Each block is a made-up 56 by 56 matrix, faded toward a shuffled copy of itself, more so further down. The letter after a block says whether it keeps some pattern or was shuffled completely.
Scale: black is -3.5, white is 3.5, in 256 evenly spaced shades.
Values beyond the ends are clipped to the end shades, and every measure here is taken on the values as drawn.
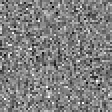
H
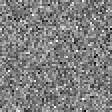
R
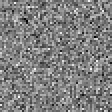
R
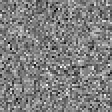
H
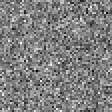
H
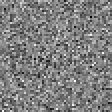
H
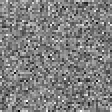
H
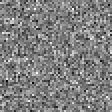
H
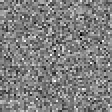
H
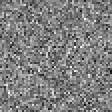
H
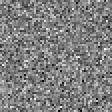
R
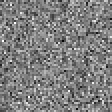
R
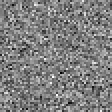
R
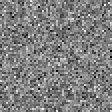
H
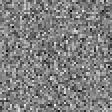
H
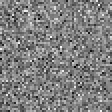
H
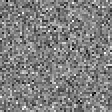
R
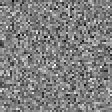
H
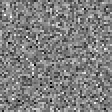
R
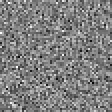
R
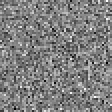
H
